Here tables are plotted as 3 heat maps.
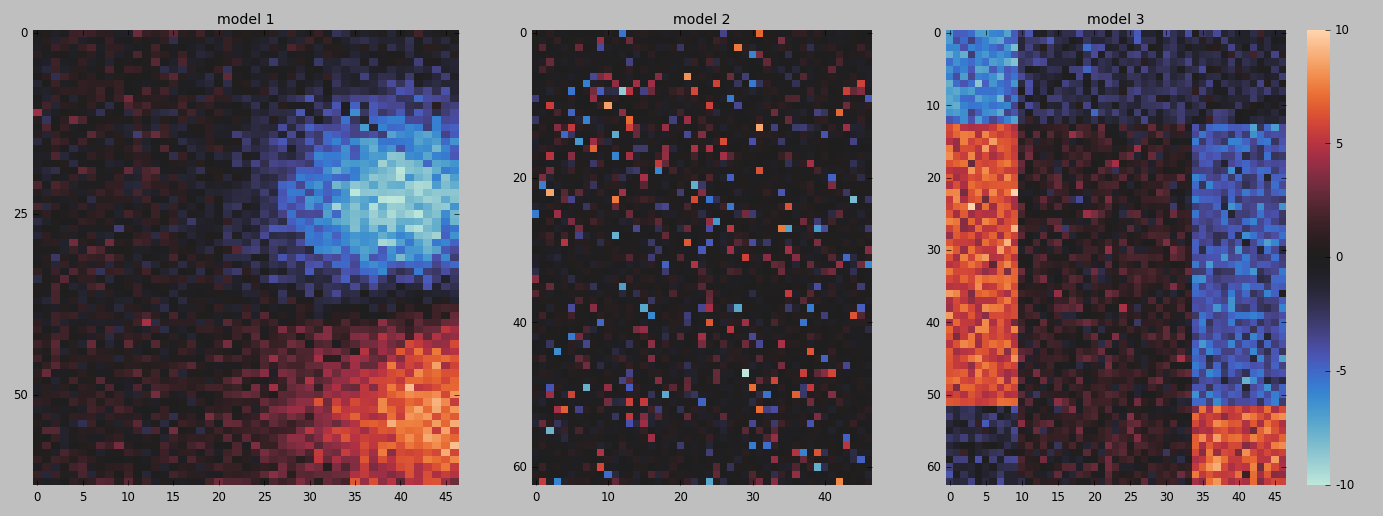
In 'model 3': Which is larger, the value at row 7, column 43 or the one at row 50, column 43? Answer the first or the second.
the first
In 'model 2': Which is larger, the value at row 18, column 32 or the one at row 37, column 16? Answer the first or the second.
the first
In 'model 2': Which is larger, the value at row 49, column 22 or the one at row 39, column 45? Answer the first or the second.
the second
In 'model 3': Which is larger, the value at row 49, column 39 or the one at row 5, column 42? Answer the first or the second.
the second
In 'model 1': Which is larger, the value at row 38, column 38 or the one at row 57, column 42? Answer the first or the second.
the second
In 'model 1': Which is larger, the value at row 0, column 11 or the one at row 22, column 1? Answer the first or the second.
the first
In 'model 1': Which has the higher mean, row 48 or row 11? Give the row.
48
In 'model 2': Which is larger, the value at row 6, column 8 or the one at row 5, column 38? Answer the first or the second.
the second
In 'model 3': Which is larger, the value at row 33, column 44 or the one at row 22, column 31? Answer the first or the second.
the second
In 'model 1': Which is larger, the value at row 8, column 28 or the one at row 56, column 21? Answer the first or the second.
the second
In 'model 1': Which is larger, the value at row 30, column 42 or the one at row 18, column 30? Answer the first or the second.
the second
